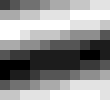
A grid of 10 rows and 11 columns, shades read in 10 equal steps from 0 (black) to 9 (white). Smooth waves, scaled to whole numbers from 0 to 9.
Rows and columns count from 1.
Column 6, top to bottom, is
6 8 9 7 3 1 1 3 6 9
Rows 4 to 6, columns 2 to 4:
9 8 7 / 6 5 5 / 2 2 1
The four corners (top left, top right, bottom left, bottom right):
2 8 7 8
